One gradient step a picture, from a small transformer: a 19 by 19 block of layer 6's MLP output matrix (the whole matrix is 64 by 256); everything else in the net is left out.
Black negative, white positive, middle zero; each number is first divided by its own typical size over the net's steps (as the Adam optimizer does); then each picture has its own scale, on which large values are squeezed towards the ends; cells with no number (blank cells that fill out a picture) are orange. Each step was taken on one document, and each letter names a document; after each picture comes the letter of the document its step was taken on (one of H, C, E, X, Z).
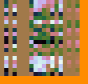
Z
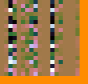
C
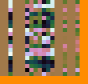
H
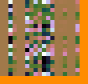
H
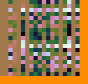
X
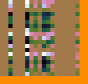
H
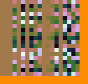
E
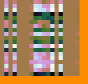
Z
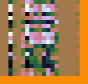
H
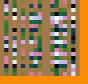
E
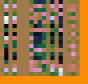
Z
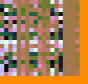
C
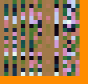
E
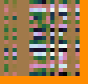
Z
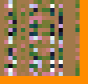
C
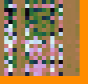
C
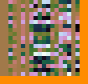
X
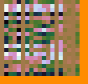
Z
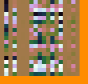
Z
